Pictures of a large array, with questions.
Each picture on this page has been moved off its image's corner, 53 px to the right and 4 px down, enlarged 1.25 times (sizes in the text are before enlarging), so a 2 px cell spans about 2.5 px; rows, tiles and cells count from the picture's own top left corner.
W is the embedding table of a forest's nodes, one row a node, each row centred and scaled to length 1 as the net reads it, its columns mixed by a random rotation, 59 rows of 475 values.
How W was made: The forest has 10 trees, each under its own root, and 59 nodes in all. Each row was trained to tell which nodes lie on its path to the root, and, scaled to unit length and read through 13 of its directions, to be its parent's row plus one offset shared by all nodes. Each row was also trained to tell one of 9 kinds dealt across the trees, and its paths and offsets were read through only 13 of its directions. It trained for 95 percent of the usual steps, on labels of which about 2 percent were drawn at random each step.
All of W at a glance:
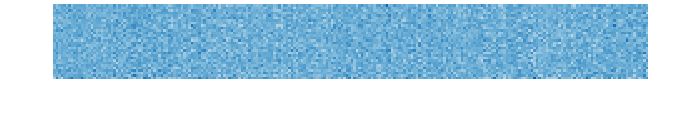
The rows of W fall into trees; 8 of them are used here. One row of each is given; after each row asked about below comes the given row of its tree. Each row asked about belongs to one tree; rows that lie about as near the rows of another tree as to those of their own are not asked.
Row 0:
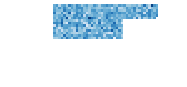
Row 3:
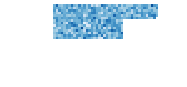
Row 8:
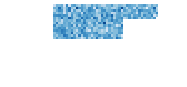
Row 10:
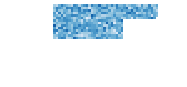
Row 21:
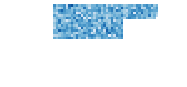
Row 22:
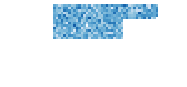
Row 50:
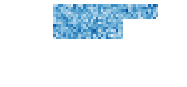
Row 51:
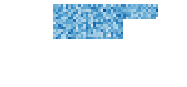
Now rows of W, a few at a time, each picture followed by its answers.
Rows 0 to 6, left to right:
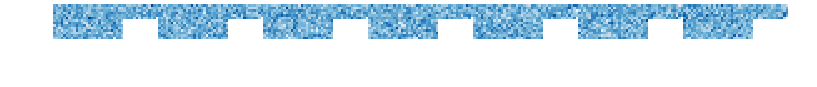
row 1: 10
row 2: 10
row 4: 21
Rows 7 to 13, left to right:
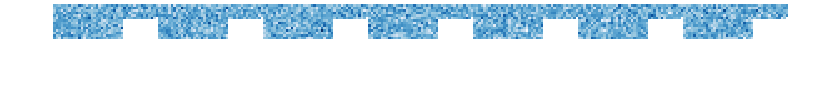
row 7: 22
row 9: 21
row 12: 0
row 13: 50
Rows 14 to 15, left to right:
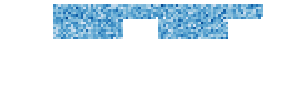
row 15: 3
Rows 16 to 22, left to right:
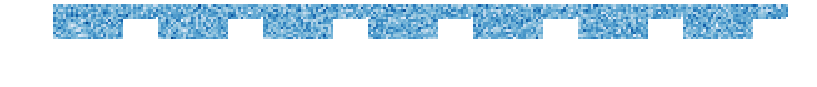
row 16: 10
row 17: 0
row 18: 22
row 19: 10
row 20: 8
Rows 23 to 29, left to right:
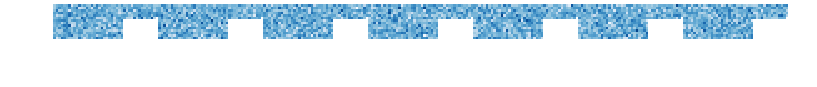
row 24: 51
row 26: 50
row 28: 3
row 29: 3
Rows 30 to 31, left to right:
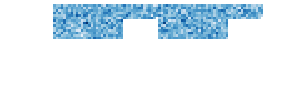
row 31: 8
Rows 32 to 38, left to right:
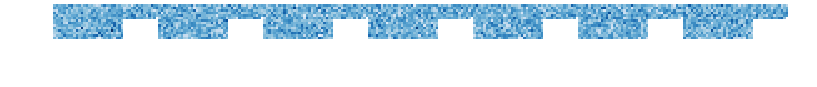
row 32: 21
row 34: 50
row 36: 3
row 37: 8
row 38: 10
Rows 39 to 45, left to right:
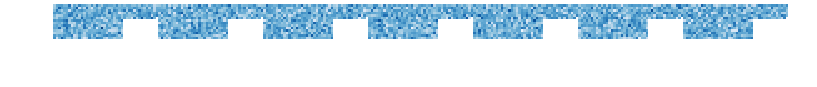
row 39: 10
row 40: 50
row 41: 21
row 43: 0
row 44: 50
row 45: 3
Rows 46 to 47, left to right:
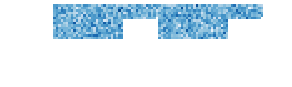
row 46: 21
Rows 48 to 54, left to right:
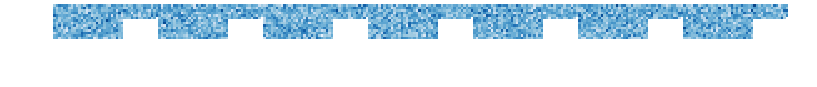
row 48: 50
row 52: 10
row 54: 22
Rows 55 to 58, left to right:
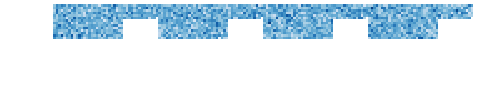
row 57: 10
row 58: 8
